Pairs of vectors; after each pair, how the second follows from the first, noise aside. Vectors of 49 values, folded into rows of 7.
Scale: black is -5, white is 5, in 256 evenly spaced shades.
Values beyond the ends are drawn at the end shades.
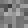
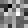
scaled up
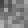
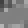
partly zeroed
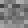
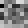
scaled up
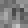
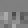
partly zeroed
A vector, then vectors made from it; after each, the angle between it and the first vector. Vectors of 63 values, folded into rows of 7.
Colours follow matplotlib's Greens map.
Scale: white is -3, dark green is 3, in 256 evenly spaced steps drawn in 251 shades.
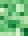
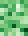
nearly parallel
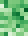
orthogonal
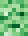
partly aligned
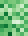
orthogonal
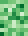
partly opposed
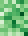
partly aligned
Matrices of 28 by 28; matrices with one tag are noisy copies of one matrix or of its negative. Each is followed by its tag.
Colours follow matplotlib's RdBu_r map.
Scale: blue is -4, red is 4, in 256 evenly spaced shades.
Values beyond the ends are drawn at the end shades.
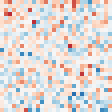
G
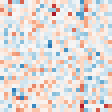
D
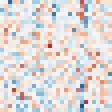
D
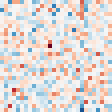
D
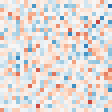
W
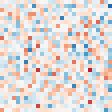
W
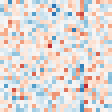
D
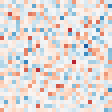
W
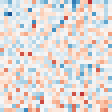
G
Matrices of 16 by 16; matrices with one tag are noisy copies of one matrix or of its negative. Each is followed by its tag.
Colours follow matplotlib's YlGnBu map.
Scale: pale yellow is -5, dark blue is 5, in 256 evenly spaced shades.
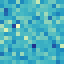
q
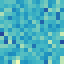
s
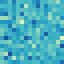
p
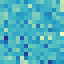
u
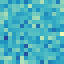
u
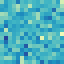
u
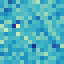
q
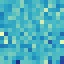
s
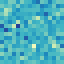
q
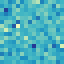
q
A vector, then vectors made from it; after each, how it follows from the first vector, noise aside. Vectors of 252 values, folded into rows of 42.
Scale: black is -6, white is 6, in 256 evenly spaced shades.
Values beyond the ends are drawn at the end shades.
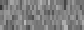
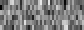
scaled up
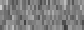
negated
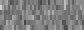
negated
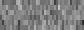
reversed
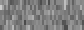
negated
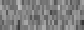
reversed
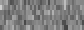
negated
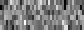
scaled up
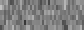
negated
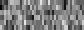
scaled up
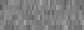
shrunk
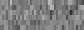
wrapped around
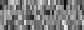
scaled up
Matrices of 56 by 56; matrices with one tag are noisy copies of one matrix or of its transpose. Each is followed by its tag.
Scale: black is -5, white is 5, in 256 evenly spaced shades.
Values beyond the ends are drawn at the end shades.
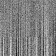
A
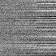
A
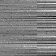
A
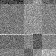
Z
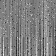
A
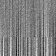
A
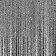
A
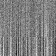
A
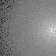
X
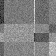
Z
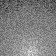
X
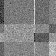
Z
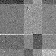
Z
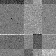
Z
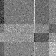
Z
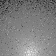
X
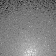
X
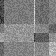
Z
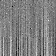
A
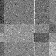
Z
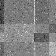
Z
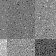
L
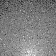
X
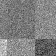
L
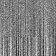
A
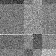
Z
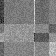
Z
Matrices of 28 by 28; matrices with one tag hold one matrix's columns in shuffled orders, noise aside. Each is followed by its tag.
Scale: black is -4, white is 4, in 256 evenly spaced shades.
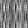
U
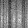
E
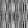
U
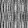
U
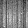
E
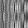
U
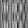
U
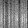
E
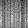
E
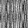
U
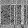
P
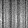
E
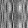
U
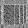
P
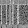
P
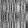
U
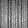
E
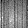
E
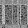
P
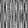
U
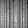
E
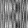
U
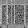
P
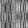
U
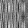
U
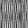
U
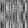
U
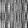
U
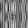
U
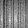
E
